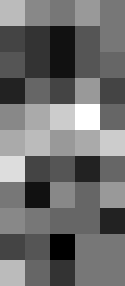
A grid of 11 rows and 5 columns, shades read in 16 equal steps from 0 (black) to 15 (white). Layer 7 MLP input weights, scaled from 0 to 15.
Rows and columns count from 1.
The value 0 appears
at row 10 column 3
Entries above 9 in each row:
1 0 0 0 3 4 1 0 0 0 1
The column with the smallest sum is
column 3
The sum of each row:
42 20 20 25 51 52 30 31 29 23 34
